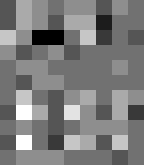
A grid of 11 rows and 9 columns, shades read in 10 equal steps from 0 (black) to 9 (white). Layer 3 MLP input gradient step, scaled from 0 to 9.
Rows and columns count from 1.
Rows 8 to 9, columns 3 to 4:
6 3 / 4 3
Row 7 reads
4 7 4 3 5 6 4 6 5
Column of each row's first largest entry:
2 2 1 1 2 3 2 2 2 2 2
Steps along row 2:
up down down up same down up same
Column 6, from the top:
5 6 7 4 4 4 6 5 5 6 4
